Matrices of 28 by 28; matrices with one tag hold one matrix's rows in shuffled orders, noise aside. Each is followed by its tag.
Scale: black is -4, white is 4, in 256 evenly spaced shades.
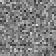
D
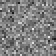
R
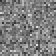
D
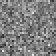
R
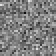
D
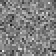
R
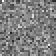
R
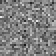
D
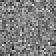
R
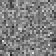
R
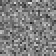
D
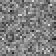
R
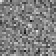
D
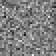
R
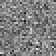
D
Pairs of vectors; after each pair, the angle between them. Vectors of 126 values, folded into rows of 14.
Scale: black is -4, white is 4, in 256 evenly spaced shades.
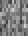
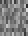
partly aligned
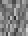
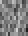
nearly opposite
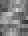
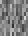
orthogonal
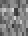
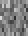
partly opposed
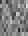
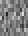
partly opposed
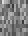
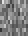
nearly parallel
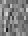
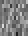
partly opposed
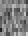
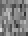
nearly opposite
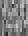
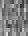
nearly opposite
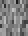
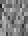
partly aligned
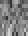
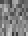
nearly parallel
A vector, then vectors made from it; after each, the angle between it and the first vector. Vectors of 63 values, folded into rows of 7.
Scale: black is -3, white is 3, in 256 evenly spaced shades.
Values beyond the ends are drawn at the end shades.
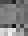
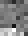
nearly parallel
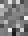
orthogonal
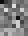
partly aligned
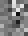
orthogonal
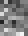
partly aligned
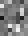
orthogonal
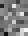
orthogonal
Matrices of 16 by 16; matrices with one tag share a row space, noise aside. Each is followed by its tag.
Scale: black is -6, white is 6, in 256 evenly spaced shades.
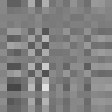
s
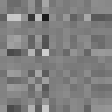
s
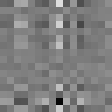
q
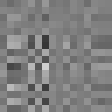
s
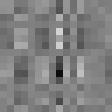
q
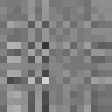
s
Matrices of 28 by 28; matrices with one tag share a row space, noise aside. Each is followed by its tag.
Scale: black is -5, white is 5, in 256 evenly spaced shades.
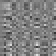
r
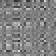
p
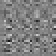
r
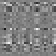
r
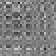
p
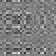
p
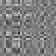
p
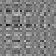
p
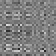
p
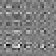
p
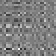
p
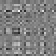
p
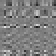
r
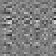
r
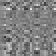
r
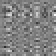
r
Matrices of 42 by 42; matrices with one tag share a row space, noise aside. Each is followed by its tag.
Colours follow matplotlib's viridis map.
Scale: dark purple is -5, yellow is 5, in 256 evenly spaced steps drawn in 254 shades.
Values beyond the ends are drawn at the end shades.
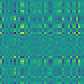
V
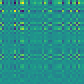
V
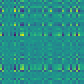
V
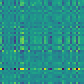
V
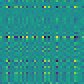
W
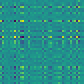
V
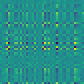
W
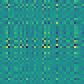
W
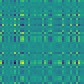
V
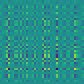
W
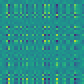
W
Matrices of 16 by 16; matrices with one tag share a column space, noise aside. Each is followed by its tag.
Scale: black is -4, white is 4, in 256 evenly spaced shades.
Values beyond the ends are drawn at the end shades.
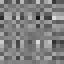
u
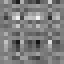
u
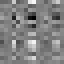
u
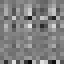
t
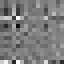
t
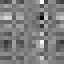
u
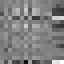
t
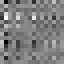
u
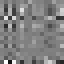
t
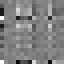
t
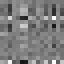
t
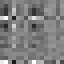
t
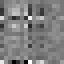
t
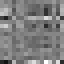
t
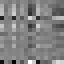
t
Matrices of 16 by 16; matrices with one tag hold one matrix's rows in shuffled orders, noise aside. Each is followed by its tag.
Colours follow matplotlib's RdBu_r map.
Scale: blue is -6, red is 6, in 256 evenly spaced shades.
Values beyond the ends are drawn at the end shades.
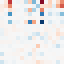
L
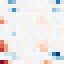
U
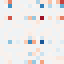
L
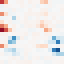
U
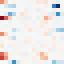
U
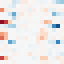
U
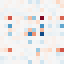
L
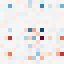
L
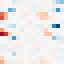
U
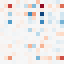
L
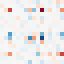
L
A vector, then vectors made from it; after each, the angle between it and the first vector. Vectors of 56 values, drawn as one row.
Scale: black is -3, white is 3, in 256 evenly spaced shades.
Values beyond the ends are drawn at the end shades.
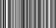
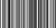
partly aligned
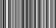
nearly parallel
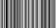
nearly opposite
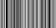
nearly opposite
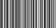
partly opposed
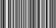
partly aligned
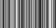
partly aligned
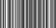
nearly parallel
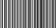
orthogonal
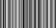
nearly parallel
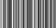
partly aligned
